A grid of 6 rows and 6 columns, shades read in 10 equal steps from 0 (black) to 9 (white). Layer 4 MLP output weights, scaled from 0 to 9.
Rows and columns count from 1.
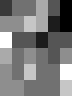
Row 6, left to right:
5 5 4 4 4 7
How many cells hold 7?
3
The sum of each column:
32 25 30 25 18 24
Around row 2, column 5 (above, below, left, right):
3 3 6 0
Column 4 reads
6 6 1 4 4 4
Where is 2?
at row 1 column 1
